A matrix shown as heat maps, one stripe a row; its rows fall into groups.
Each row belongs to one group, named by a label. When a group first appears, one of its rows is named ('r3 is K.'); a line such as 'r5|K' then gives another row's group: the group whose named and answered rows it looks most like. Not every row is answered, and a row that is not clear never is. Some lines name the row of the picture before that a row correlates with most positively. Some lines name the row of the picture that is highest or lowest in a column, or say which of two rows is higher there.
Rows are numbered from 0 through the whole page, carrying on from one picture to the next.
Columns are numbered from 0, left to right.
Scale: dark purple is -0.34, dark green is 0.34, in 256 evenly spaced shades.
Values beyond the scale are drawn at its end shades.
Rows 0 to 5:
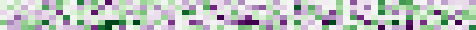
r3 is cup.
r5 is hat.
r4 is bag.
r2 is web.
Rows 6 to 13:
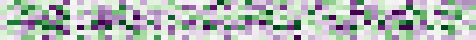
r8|web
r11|hat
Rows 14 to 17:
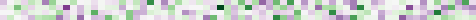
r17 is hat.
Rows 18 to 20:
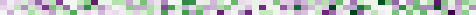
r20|cup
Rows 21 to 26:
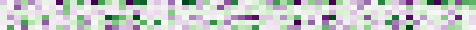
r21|web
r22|cup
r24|bag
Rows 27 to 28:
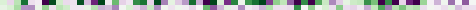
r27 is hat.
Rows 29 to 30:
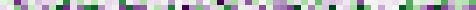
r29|cup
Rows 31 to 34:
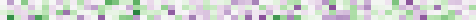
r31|bag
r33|bag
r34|hat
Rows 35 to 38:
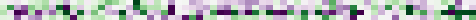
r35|bag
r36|bag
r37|cup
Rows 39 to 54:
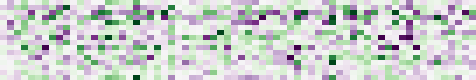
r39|bag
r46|hat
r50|web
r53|hat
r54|bag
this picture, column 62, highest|42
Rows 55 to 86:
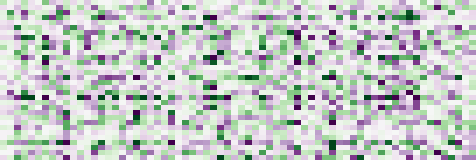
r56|web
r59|hat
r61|web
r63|web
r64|web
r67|hat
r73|bag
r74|hat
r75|web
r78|bag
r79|web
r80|cup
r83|bag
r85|web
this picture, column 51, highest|86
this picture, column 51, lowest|64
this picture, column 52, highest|74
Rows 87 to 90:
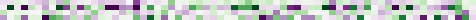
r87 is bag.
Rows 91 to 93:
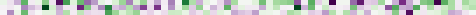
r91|web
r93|bag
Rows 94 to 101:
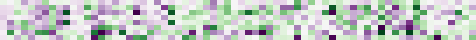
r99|hat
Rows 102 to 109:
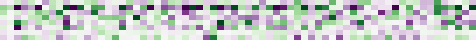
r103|cup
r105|bag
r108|hat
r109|hat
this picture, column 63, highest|103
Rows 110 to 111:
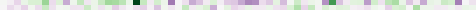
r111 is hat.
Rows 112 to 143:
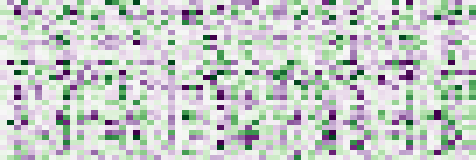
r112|bag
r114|cup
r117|hat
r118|bag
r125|web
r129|cup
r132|bag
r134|web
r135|web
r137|cup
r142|web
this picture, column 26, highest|135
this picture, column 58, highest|136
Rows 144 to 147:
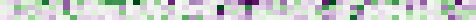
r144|bag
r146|cup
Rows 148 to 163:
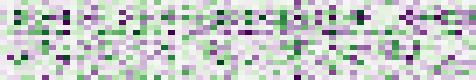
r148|hat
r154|bag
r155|web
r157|web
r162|web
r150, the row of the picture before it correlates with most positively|145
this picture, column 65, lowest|154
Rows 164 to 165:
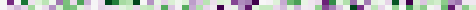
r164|bag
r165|cup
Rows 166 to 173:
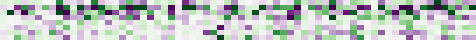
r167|web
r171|cup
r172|hat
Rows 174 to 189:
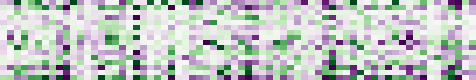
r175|bag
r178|hat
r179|bag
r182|hat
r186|bag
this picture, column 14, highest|189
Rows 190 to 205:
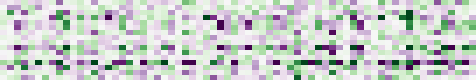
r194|cup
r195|cup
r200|web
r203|bag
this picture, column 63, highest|199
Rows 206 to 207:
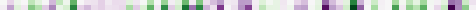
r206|cup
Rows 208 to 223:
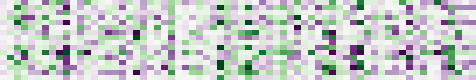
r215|bag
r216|web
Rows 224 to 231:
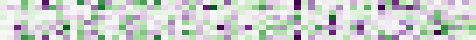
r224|hat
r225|hat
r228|web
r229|cup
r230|web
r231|hat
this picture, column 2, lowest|229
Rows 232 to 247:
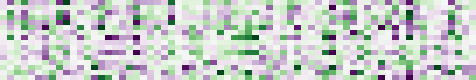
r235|bag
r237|hat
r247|hat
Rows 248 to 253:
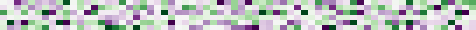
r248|cup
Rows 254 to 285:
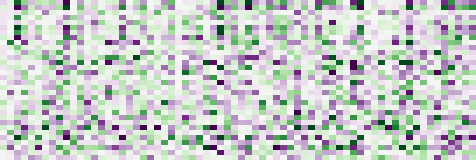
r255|cup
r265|bag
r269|hat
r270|cup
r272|bag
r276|hat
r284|cup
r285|web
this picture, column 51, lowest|255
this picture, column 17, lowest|281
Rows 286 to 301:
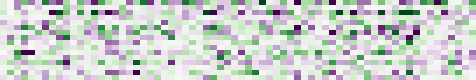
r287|cup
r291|hat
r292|web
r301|hat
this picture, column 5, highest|292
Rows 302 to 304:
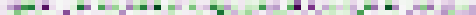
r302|hat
